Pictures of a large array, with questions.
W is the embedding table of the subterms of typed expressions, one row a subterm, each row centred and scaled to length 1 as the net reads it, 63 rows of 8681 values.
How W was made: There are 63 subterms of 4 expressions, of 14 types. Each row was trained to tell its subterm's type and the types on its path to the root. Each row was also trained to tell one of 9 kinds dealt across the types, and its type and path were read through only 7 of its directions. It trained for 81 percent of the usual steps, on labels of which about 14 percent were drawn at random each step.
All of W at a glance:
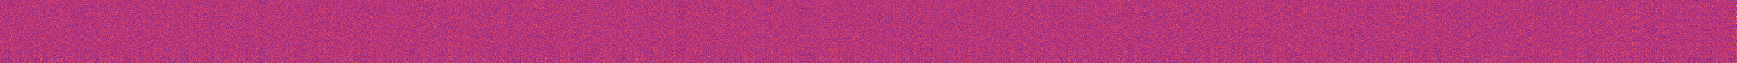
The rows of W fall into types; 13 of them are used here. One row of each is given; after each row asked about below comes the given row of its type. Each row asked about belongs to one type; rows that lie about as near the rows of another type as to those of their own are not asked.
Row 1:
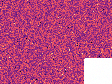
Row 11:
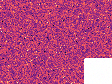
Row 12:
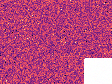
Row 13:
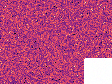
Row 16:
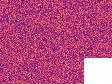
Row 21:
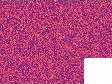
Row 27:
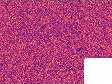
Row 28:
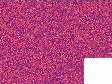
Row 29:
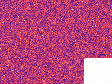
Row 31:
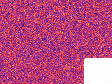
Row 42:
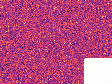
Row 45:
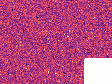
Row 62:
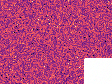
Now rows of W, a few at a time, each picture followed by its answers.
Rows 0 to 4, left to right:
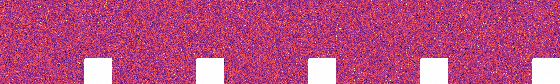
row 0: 21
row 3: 31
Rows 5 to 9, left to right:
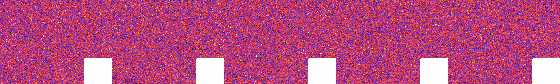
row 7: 1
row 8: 27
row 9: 28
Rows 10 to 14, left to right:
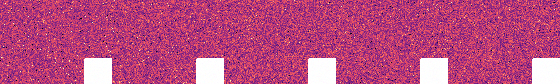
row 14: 21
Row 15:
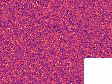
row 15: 13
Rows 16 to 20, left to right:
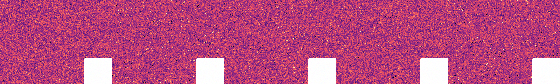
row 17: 31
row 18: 29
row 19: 11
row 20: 62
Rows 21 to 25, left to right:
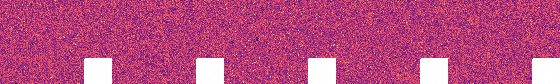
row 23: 13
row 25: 21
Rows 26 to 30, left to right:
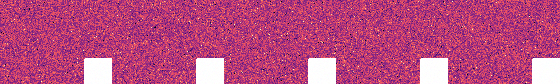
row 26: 13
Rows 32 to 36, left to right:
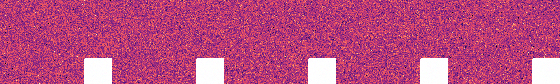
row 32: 31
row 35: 42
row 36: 29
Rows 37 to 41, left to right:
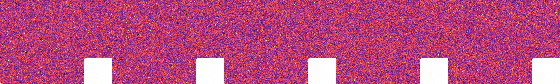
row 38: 21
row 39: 27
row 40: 13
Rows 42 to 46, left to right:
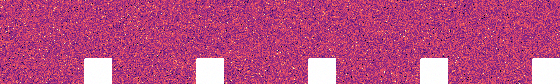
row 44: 16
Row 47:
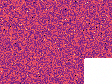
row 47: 28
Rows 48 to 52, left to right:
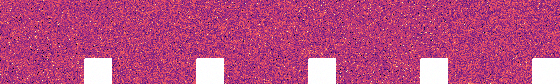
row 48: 12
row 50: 62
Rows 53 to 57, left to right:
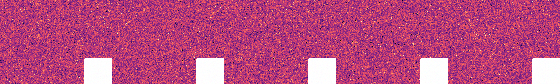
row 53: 29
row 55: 27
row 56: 31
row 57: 62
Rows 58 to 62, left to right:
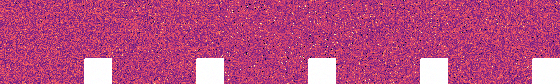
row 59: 62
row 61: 27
